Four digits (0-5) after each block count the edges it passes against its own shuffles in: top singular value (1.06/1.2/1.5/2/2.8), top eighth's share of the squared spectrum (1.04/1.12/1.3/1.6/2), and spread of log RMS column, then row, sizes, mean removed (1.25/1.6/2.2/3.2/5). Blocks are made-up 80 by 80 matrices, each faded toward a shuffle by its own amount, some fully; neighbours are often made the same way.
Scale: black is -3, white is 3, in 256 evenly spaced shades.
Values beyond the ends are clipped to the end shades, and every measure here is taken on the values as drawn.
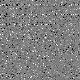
3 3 1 2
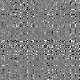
4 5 3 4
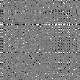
5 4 2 2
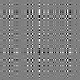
5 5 4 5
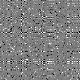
5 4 2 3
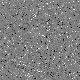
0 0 0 0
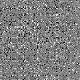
4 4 2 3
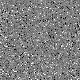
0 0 0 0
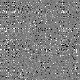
4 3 2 2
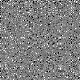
4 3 2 2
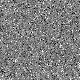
0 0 0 0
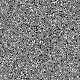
0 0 0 0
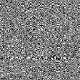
4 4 2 3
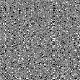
4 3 2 2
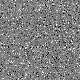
3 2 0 0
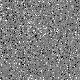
3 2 1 0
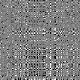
5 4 3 3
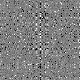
4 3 2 2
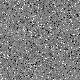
2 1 0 0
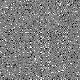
4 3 2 2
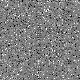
3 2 0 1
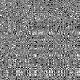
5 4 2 2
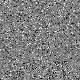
2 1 0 0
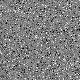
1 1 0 0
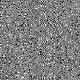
4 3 2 1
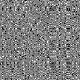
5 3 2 2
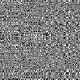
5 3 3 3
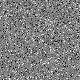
1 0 0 0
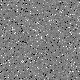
0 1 0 0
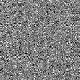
4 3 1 2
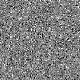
3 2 1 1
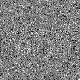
3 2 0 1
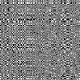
5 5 4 4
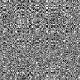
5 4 3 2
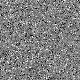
0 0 0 0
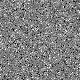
1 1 0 0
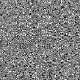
4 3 2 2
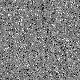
2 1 0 0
